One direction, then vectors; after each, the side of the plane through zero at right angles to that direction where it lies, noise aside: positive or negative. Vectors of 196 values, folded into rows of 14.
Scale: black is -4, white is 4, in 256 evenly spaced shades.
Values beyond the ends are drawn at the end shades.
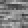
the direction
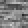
positive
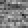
positive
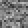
positive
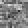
negative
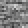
negative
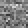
negative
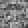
positive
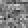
negative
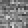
positive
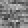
negative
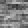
positive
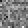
negative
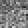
positive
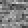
positive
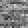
negative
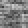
negative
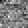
positive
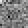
negative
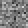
negative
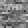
negative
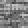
negative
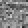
positive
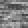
positive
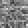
negative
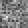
positive
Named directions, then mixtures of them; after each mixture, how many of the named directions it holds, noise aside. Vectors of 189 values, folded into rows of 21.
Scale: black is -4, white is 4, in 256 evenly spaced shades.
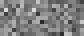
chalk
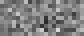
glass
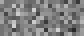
two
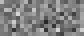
two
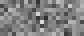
two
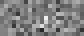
one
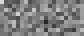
two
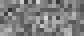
two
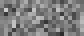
two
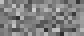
two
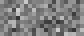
two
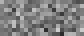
two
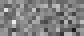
two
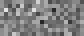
one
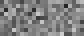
one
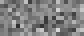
one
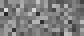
one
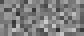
two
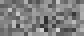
one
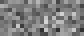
one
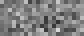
one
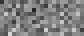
two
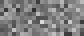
one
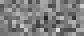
one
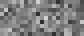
two
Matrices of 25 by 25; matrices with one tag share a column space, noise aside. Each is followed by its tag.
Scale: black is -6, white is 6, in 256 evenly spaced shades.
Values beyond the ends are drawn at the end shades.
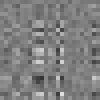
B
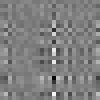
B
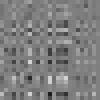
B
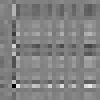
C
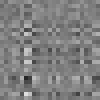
B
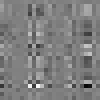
C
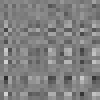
B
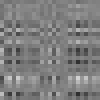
B
